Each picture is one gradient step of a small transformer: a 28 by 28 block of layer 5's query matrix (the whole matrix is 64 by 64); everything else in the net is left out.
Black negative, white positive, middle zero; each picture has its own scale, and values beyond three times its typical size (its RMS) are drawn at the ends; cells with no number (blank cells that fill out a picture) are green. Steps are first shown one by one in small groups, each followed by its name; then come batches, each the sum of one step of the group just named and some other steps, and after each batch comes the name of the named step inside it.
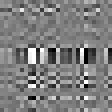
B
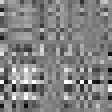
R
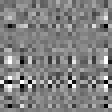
R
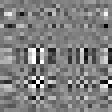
B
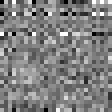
R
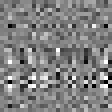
B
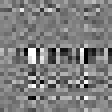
B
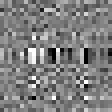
B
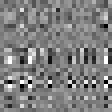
B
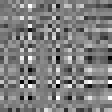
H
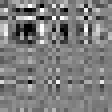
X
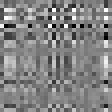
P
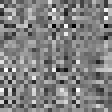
P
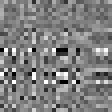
H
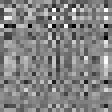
P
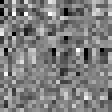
X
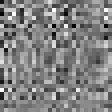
P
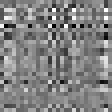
P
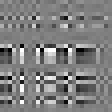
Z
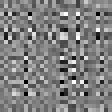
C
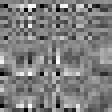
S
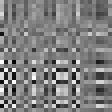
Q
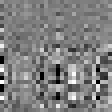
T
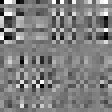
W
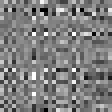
Q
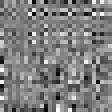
T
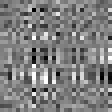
S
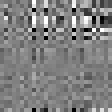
Z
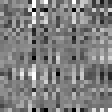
S
